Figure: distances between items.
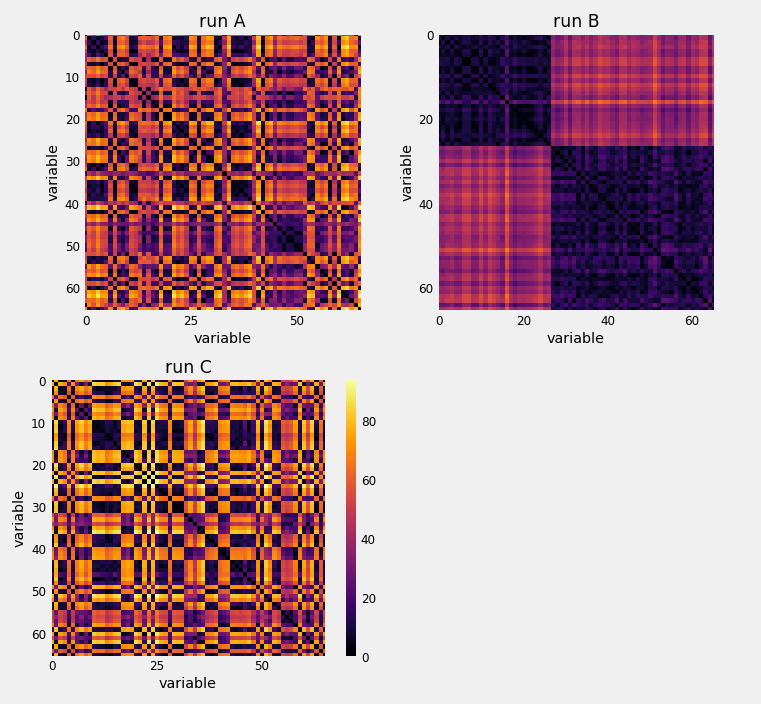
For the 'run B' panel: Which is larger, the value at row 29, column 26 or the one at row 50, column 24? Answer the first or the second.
the second
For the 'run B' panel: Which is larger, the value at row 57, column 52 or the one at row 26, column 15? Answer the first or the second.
the second
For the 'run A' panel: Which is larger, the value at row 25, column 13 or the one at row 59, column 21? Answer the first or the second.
the second
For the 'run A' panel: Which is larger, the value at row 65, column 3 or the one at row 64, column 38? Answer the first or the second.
the second
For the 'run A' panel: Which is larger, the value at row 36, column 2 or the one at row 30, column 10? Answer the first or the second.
the second
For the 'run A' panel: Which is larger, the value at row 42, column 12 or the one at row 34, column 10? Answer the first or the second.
the second
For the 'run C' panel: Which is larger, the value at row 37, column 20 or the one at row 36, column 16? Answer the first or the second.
the second
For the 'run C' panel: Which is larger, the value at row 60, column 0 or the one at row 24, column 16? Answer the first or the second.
the second
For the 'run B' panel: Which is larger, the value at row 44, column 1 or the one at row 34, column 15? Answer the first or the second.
the first
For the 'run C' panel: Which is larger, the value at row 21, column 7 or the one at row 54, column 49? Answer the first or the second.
the first
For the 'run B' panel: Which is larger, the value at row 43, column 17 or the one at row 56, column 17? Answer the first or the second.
the first
